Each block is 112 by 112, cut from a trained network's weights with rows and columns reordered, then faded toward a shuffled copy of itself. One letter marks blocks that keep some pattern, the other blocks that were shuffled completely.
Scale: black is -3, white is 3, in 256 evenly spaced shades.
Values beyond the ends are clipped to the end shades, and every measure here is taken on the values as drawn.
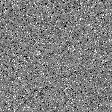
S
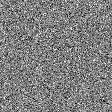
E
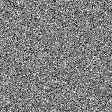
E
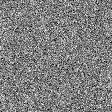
S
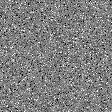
S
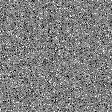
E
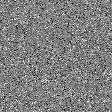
S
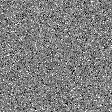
S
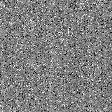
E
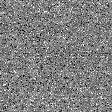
E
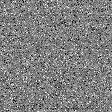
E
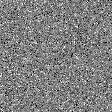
E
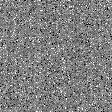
E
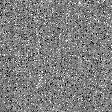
E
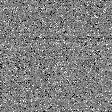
E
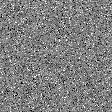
S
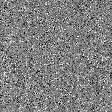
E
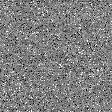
E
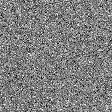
E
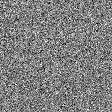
S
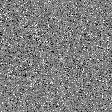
S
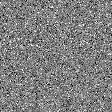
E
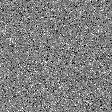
S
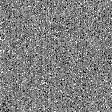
E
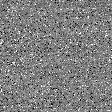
E
